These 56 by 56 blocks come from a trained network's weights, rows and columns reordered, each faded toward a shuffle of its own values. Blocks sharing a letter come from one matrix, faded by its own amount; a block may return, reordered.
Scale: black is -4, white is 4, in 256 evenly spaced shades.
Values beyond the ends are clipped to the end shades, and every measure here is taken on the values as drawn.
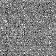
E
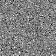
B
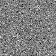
B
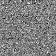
B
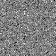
B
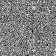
B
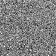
B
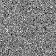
B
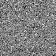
B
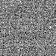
E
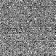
E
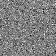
B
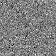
B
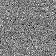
B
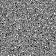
B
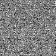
E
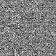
E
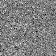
B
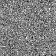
B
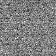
E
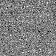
B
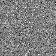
B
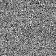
B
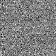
E
